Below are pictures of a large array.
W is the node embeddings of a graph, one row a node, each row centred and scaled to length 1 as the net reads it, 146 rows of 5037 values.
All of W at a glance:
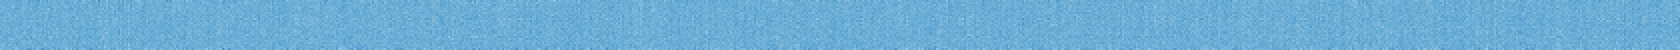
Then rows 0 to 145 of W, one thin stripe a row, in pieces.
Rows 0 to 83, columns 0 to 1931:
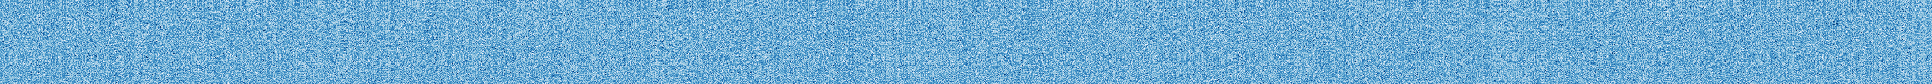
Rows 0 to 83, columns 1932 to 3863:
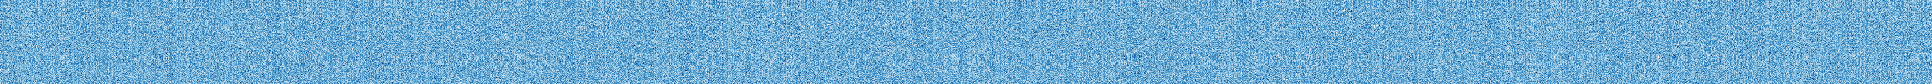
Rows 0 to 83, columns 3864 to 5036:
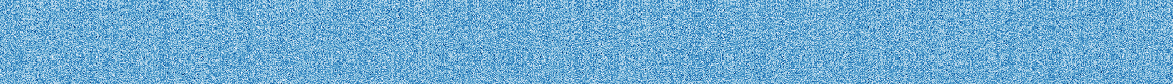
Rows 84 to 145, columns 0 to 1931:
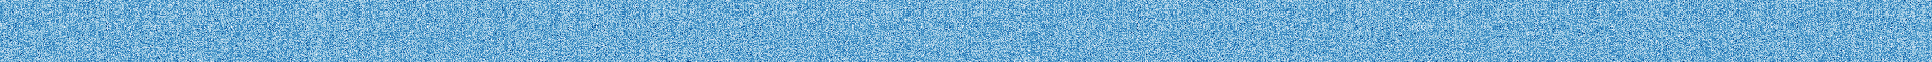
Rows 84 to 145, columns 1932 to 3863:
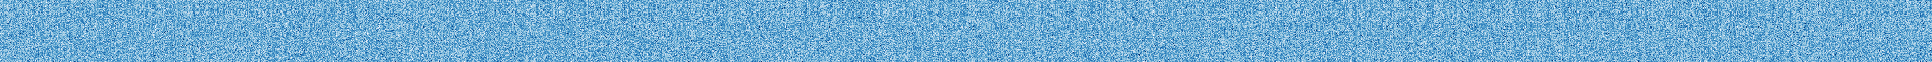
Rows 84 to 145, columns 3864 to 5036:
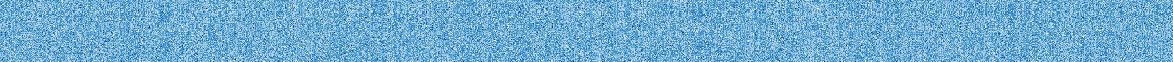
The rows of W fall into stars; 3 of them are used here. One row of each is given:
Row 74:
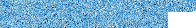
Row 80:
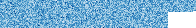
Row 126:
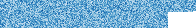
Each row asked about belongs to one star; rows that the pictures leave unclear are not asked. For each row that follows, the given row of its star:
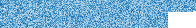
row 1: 126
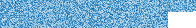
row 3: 126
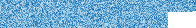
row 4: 126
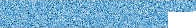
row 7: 74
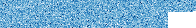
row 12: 80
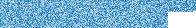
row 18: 126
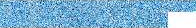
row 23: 80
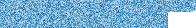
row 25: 74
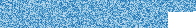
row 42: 80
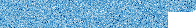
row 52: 74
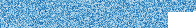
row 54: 126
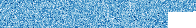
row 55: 126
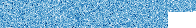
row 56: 80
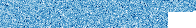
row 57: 80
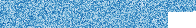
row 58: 126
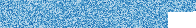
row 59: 80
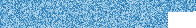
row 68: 126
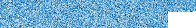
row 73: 126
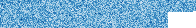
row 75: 126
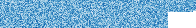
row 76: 74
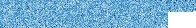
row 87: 126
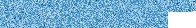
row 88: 74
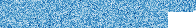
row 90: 74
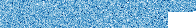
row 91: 80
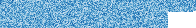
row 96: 80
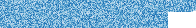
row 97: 74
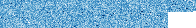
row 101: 126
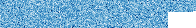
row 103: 80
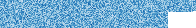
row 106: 74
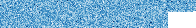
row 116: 126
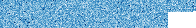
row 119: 126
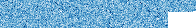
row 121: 80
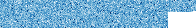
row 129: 74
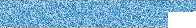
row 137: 80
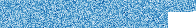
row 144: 74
